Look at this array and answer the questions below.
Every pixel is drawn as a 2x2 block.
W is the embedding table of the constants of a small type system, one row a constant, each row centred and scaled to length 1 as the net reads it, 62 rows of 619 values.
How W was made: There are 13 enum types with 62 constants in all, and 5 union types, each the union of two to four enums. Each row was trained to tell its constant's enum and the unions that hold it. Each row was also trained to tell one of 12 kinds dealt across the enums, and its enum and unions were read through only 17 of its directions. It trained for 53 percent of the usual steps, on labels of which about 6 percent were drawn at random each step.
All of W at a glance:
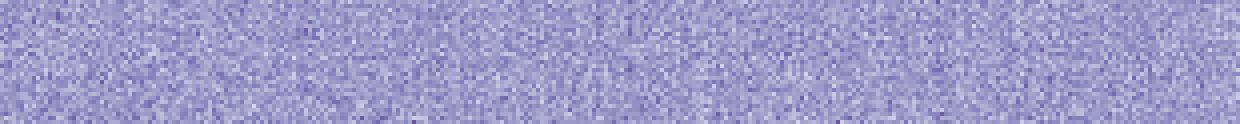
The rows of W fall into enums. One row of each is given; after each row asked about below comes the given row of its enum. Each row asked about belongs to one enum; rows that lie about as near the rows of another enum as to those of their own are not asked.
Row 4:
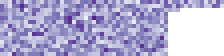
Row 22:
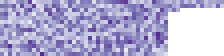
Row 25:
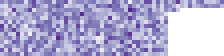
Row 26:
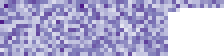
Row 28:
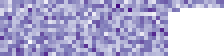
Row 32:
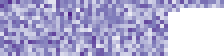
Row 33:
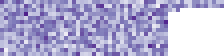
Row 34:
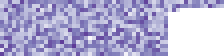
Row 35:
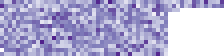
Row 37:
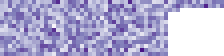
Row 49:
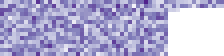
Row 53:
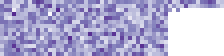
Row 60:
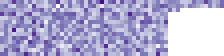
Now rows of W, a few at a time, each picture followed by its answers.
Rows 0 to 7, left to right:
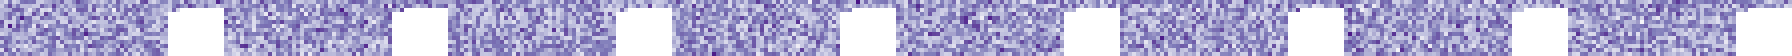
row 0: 37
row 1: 33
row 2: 25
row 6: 26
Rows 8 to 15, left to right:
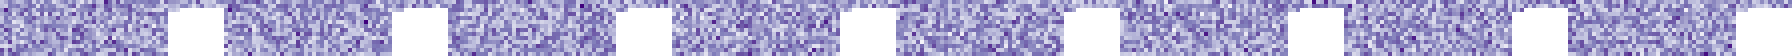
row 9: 33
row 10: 26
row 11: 22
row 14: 60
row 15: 49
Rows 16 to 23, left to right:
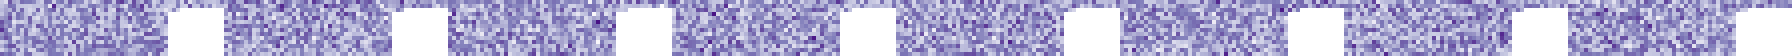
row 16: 25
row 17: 33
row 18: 32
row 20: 25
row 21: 33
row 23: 4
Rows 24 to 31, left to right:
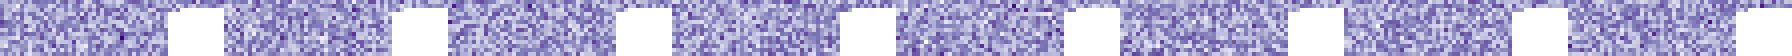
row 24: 53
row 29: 37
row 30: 25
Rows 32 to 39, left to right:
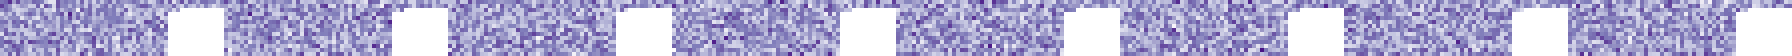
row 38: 49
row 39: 49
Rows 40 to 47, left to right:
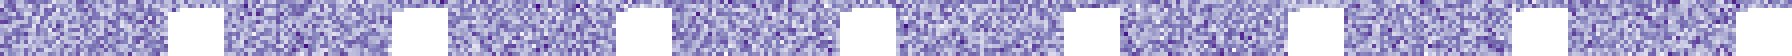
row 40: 26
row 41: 37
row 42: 26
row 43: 60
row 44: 53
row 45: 25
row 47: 32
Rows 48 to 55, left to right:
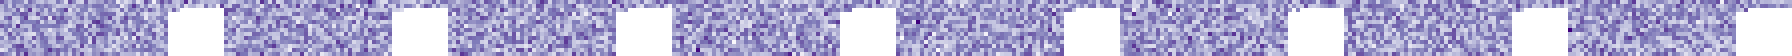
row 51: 34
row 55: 33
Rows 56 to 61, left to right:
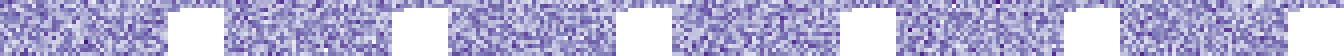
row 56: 26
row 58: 37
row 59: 37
